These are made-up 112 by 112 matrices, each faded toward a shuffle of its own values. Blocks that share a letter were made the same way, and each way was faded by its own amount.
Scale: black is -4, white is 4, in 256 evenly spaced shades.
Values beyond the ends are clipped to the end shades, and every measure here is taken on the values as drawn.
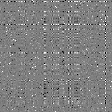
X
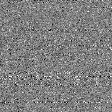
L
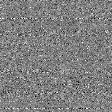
L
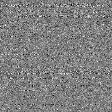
L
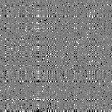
X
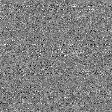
L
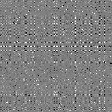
X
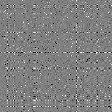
X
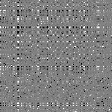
X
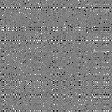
X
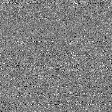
L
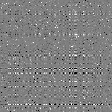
X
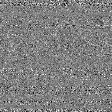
L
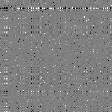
X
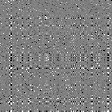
X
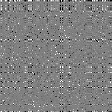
X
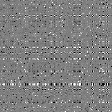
X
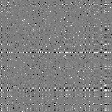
X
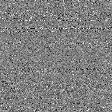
L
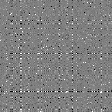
X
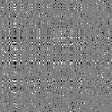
X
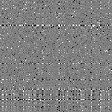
X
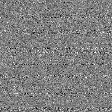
L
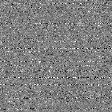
L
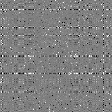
X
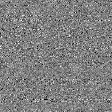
L
